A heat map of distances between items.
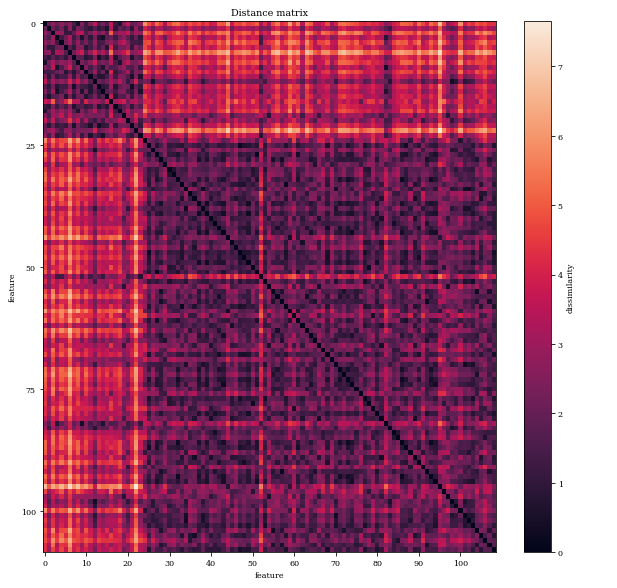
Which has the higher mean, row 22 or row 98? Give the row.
22
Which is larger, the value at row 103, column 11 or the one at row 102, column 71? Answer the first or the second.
the first
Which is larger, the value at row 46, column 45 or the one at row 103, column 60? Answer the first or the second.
the second
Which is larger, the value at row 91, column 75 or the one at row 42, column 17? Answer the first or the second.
the second
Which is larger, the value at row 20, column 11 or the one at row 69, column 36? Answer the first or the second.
the second
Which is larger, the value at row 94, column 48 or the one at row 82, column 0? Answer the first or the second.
the second
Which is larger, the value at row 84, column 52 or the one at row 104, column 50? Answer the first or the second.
the first
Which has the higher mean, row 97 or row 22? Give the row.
22
